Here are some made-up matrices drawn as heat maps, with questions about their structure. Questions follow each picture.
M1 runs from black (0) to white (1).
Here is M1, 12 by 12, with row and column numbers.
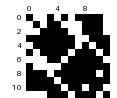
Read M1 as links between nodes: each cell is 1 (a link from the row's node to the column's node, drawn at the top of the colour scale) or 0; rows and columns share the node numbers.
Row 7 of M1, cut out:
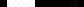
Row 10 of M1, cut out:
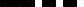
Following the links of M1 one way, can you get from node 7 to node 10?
yes
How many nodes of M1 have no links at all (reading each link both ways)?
0
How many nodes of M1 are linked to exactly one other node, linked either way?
1
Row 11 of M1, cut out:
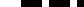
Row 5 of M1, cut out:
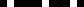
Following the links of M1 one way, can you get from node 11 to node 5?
yes
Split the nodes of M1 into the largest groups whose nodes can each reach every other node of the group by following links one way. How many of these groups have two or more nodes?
1
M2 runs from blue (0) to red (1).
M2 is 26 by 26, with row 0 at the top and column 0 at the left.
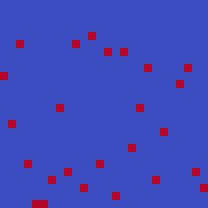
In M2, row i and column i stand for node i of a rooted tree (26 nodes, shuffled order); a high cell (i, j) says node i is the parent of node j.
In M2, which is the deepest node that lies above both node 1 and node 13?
6
